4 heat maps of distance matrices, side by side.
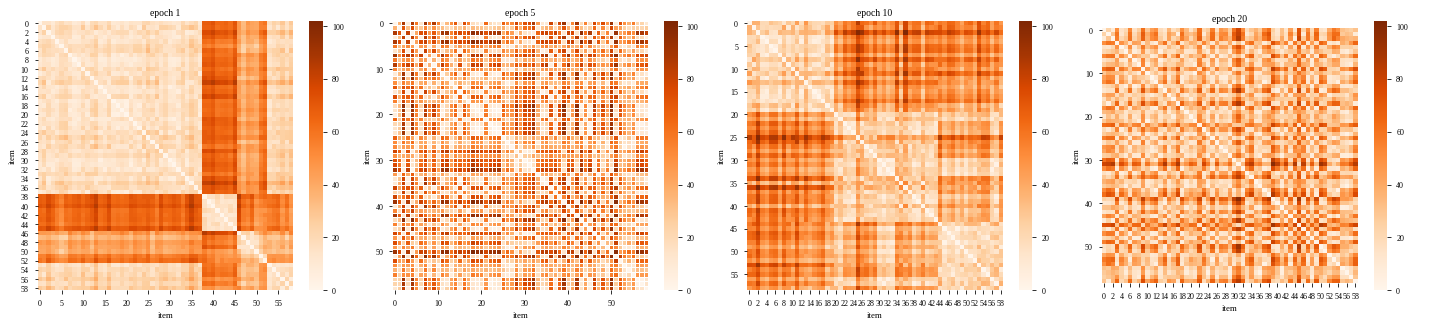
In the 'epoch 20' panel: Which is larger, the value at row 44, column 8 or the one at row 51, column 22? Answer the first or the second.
the second
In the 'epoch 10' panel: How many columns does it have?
59
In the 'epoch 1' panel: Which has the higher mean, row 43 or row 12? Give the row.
43
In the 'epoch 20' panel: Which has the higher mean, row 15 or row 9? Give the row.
9
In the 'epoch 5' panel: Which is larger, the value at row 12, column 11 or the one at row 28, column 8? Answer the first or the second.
the second
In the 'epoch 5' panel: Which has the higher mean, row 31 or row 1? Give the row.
31
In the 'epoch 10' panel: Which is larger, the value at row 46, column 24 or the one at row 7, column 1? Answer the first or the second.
the first
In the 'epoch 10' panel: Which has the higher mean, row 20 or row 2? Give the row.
2
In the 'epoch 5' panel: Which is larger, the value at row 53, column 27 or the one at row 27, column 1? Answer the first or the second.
the second
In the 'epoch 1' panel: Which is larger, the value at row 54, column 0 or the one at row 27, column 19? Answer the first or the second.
the first
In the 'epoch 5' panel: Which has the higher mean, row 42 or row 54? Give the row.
42
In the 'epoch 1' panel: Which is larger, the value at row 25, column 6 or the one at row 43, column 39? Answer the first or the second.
the first
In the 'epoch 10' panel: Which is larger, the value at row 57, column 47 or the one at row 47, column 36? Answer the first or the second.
the second
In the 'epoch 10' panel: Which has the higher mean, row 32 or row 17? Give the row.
17
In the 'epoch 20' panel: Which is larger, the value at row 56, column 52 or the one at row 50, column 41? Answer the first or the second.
the second
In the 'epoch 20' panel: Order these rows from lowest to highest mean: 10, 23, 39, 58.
10, 23, 58, 39
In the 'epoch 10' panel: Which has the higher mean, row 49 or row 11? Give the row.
11
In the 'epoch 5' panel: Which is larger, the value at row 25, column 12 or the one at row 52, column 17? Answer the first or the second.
the first
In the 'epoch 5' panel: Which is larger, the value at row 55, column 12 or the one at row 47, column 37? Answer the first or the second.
the first
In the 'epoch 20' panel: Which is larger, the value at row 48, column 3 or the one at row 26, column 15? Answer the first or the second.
the first
